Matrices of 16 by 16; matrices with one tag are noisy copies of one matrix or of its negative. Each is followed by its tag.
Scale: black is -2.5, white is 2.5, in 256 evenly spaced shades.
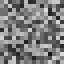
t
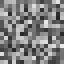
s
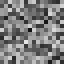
t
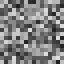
t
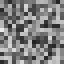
s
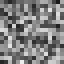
s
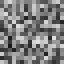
s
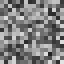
t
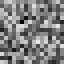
s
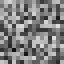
s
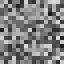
t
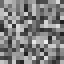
s
